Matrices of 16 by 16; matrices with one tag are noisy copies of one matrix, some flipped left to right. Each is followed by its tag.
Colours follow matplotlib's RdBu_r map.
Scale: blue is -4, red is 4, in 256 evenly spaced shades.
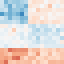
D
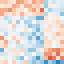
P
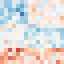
D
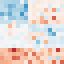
D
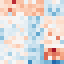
P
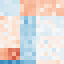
P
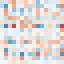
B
